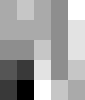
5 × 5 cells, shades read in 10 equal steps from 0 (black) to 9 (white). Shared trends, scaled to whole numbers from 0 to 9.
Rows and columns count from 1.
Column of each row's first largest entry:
5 5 5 3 3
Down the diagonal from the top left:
6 6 7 5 6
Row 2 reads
6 6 6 5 8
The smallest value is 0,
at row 5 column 2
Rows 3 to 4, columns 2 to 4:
5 7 5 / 2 8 5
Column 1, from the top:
6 6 5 3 2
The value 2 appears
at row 4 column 2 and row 5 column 1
